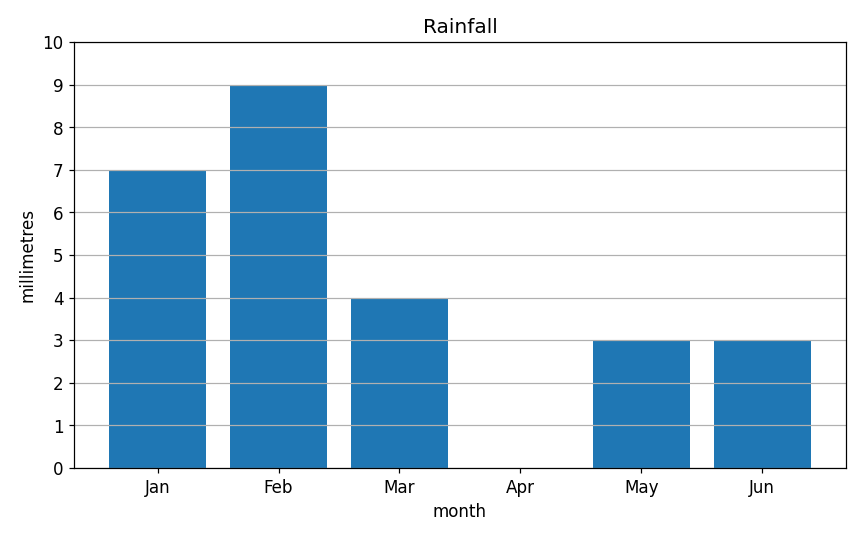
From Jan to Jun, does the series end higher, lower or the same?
lower
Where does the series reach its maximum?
Feb
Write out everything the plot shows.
Title: Rainfall
x-axis: month, ticks Jan Feb Mar Apr May Jun
y-axis: millimetres, ticks 0 1 2 3 4 5 6 7 8 9 10
Values:
7 9 4 0 3 3
